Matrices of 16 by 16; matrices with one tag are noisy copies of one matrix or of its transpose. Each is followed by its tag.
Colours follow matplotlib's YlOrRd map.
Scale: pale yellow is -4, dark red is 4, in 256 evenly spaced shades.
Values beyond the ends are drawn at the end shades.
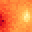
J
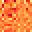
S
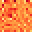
S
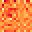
S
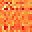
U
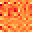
S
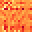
U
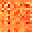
U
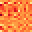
S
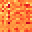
U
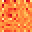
S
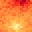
J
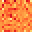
S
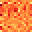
S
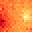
J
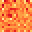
S
